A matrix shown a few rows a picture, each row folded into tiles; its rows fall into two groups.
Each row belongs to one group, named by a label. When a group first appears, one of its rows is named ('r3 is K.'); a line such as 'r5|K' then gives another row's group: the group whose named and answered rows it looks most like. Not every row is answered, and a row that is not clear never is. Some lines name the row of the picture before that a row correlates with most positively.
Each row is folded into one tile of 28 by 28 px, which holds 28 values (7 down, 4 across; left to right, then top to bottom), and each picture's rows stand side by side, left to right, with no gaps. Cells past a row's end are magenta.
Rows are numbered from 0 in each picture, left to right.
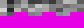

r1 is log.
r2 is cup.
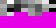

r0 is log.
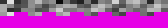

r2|log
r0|log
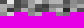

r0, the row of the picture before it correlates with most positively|0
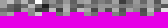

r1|log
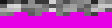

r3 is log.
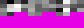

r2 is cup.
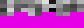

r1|cup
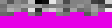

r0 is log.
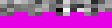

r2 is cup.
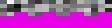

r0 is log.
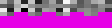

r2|cup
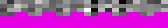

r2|cup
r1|cup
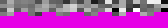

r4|cup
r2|log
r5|cup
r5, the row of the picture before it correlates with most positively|1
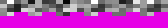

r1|log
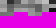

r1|cup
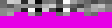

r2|cup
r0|cup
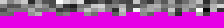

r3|log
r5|log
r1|log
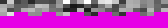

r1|log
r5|cup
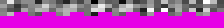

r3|log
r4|log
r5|cup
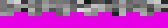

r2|cup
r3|log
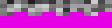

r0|log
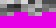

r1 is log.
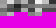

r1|cup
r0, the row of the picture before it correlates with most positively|0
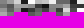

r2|cup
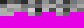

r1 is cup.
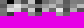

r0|log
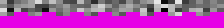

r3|log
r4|log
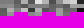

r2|cup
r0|cup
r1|cup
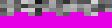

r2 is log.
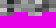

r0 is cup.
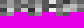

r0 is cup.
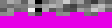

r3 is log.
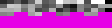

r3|cup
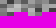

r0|log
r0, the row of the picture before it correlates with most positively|0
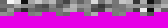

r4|cup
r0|cup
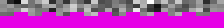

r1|cup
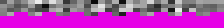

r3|log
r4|log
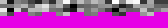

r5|log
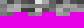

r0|log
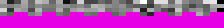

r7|cup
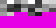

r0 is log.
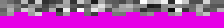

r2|cup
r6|cup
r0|cup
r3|log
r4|log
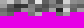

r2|cup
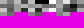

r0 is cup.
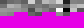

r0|log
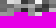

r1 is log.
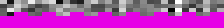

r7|cup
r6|cup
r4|cup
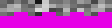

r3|log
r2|cup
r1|log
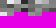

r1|cup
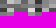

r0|cup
